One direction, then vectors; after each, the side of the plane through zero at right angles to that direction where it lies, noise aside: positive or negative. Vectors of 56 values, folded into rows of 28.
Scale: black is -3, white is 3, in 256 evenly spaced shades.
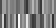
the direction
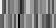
negative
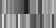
positive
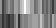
negative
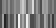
positive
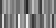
positive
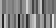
negative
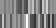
positive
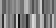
negative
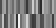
positive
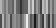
positive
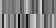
negative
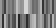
negative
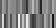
positive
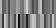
negative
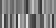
positive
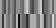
negative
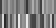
positive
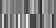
positive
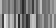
negative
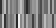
positive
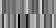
negative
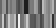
positive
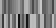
negative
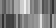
negative
